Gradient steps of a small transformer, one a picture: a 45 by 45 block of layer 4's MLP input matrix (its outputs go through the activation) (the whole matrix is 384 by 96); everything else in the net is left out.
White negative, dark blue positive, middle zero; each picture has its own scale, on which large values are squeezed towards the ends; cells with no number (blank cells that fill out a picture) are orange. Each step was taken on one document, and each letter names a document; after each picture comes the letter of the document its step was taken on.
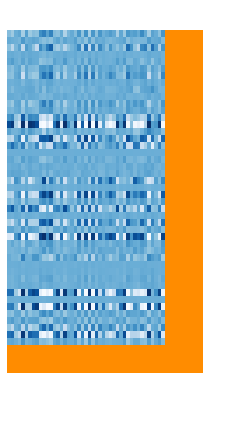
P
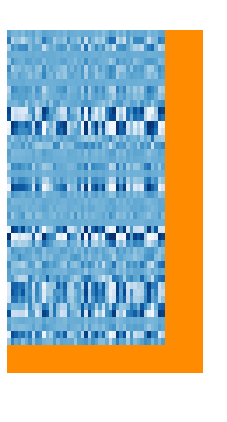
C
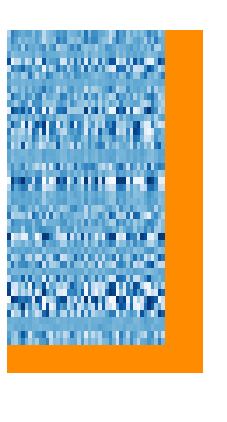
C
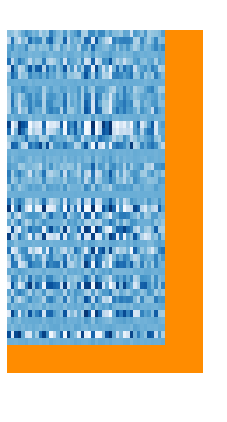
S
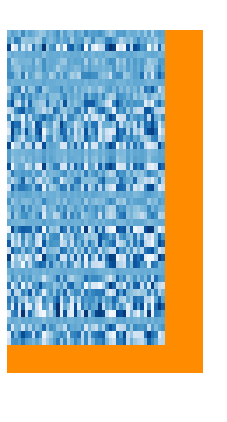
C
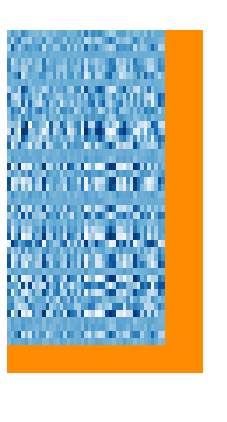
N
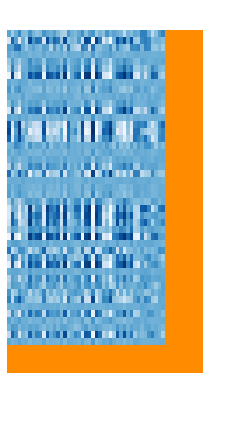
S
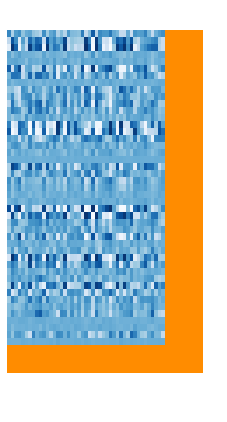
S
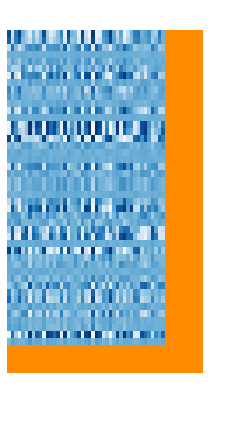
S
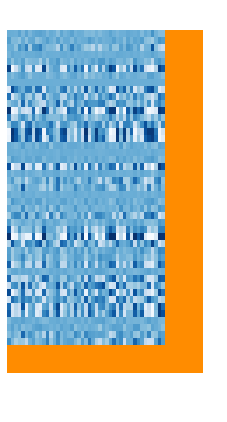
C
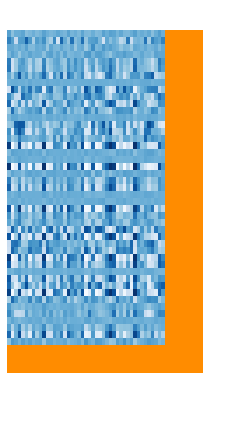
N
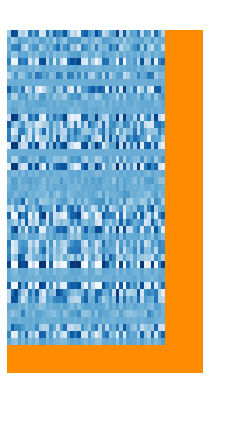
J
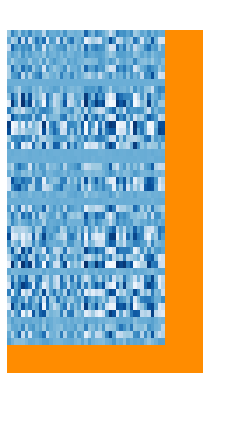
N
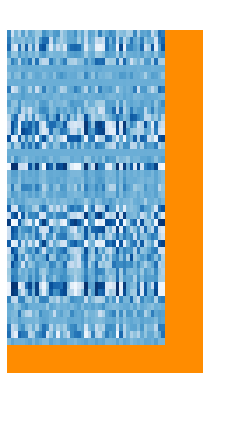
J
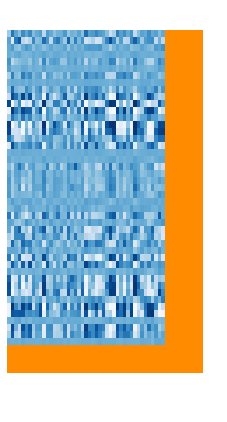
N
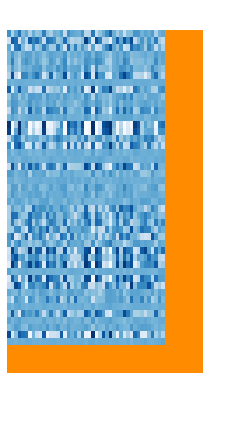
S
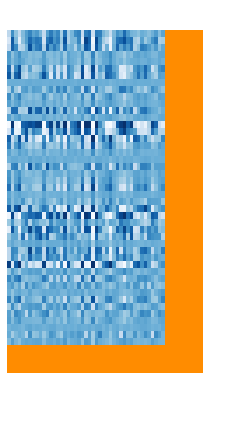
S
